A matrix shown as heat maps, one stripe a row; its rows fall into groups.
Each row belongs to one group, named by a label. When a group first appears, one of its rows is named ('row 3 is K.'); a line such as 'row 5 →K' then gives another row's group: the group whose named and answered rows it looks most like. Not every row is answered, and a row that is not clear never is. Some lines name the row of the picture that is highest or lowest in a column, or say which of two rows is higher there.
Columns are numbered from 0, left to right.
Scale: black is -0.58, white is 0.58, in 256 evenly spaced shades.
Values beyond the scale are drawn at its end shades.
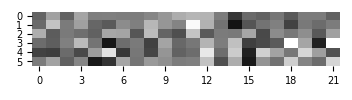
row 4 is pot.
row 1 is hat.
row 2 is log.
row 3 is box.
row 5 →box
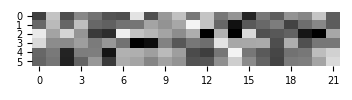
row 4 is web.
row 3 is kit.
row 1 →hat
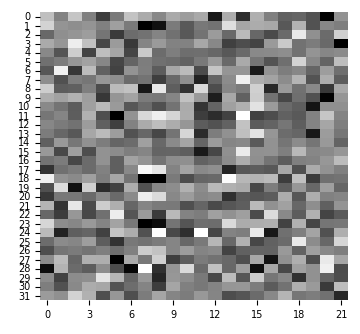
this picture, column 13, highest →18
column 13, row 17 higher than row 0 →No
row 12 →web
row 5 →box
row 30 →box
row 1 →kit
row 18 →kit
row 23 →kit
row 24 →log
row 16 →web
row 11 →web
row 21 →log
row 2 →box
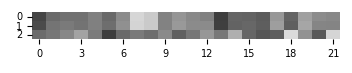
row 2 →box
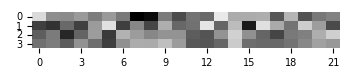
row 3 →web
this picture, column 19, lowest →0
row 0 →kit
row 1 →pot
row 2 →web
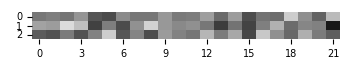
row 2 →pot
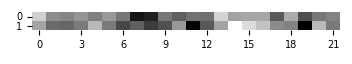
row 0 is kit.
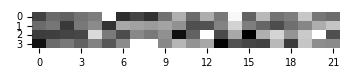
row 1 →web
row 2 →pot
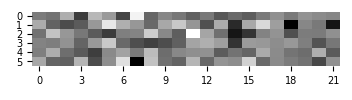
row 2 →hat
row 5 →log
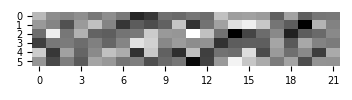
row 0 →kit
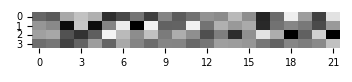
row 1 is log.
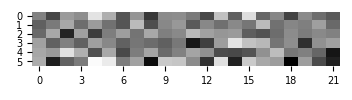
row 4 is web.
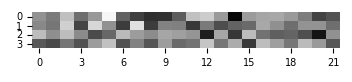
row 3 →pot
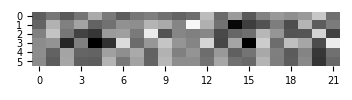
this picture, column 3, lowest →2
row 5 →pot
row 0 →pot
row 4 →pot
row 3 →box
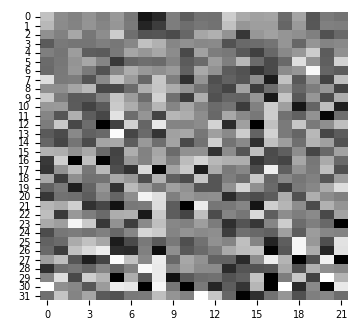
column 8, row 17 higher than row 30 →No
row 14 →pot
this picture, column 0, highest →30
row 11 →pot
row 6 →hat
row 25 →box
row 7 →log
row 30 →log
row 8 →web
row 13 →pot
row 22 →log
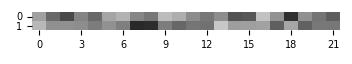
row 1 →kit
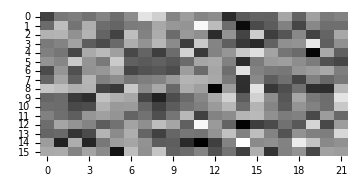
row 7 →hat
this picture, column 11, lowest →14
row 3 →hat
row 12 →hat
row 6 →pot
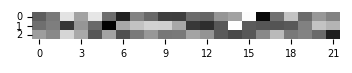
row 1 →web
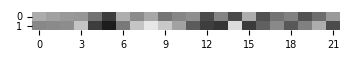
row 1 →web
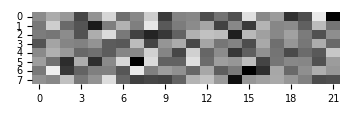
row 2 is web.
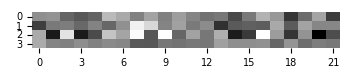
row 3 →kit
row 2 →pot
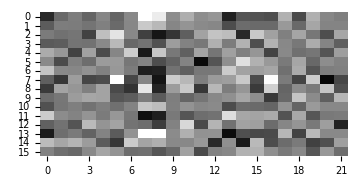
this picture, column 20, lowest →7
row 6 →kit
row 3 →pot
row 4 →log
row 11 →kit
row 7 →pot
